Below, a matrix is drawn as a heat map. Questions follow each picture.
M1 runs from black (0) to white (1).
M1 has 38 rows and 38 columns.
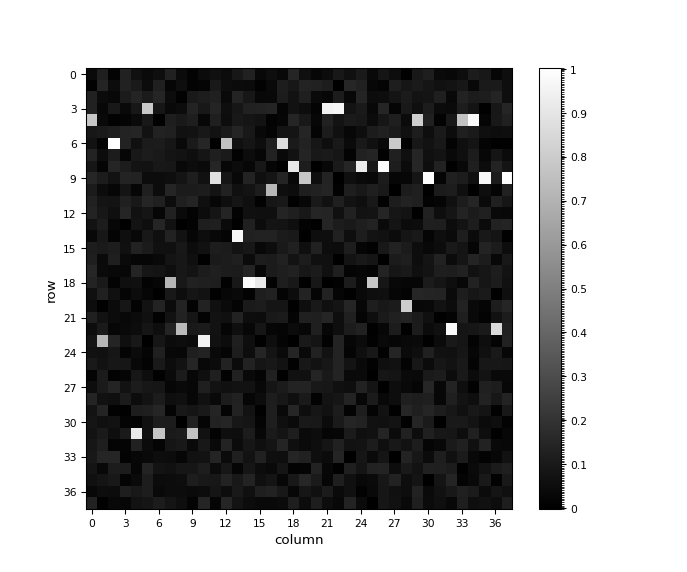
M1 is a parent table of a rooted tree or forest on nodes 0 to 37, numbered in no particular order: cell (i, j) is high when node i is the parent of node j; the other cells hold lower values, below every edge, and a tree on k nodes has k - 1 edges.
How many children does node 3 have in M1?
3
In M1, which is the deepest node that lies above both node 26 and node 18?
8
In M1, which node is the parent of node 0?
4
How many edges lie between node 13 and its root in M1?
5
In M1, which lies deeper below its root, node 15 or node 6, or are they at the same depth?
node 15
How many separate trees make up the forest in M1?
4
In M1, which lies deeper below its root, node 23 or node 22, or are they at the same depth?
node 22
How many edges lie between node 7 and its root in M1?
4
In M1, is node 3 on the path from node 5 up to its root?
yes
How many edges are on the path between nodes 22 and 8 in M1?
1
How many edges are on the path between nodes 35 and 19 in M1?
2
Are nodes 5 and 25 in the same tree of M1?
yes
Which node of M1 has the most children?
9
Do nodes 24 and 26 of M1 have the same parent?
yes
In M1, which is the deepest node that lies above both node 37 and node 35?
9
